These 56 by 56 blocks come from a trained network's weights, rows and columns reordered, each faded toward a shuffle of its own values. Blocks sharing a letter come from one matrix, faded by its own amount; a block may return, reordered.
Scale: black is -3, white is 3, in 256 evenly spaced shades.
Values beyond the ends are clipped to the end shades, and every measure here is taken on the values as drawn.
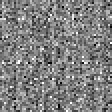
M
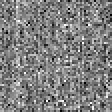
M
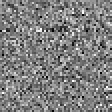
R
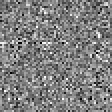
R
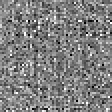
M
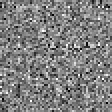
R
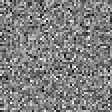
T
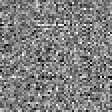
R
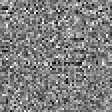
R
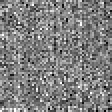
M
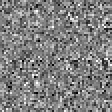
R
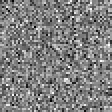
T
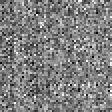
M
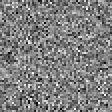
T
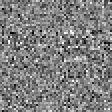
R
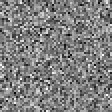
T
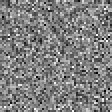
T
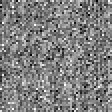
M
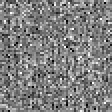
M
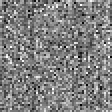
M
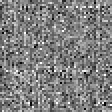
M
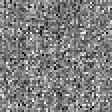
M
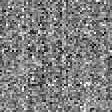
M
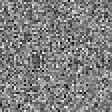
T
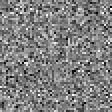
R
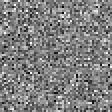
R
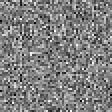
T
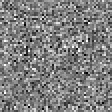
R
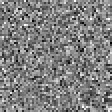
T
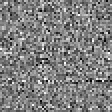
R
